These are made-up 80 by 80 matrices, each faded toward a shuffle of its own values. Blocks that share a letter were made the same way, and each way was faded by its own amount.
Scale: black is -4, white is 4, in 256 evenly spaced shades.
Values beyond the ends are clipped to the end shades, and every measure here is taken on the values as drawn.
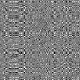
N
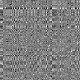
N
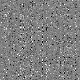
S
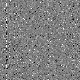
S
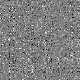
S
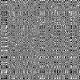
N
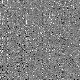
S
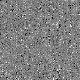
S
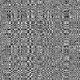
N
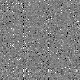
S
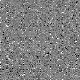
S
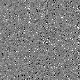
S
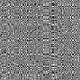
N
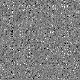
S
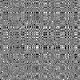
N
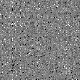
S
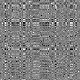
N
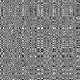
N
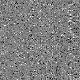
S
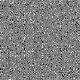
S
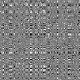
N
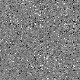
S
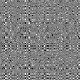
N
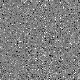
S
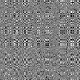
N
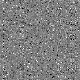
S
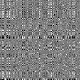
N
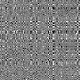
N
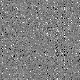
S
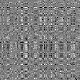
N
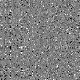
S
